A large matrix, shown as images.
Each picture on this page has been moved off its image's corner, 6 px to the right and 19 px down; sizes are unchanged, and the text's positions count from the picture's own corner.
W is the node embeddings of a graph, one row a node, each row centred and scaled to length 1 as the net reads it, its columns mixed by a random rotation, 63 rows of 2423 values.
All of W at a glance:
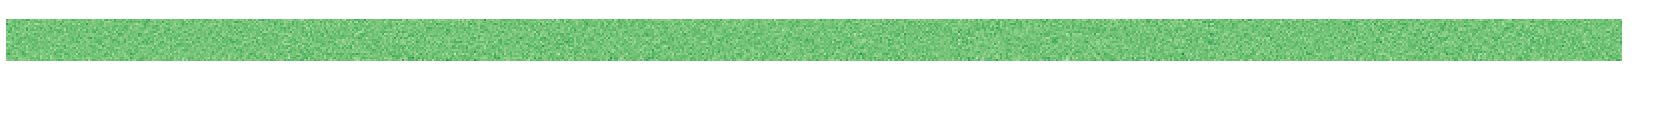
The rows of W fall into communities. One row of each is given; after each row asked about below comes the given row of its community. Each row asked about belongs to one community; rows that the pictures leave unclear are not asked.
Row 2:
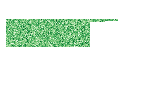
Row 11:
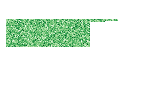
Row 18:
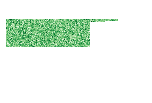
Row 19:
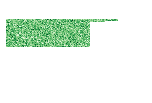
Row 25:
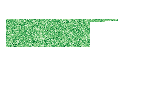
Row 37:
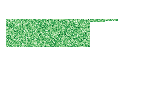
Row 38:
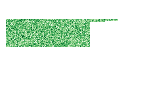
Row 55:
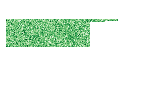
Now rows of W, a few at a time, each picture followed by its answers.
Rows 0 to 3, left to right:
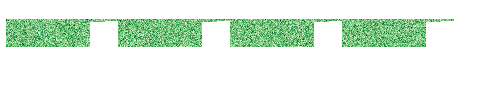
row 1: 38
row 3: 2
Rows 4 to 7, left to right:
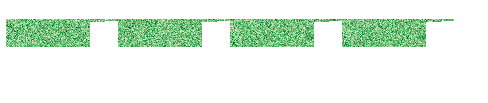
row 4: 37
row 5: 11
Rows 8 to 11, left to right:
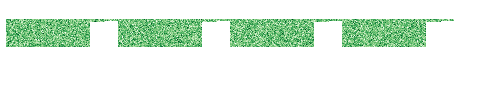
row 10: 2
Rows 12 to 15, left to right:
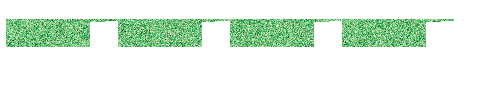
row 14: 11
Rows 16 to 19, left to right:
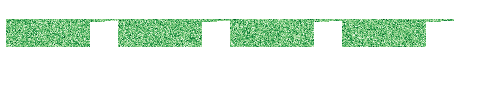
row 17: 38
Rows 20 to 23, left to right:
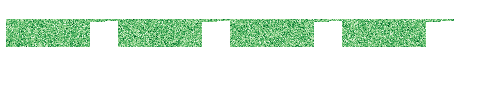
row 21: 38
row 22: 37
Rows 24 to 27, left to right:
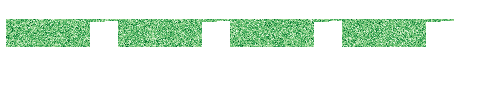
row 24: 18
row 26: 37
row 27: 55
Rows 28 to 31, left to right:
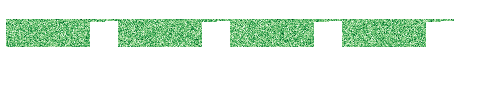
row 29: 55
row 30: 55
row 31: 2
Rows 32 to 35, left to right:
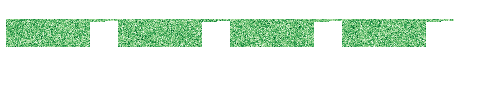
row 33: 55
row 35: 11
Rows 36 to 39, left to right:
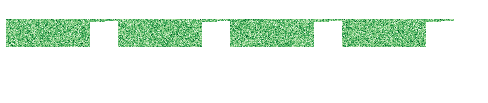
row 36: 2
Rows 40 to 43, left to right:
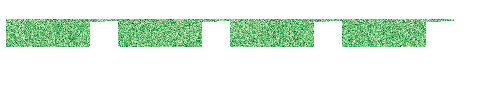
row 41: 25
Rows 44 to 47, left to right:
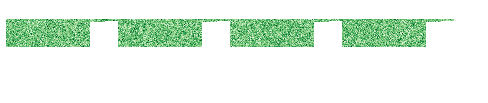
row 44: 19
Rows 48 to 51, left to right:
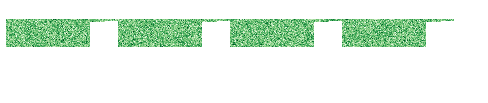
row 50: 19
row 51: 18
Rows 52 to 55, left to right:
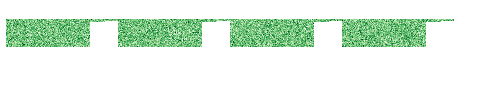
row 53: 18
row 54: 37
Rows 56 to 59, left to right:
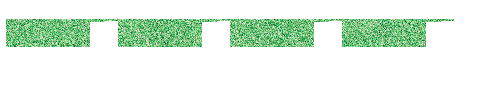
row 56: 25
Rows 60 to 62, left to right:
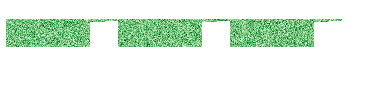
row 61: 19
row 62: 37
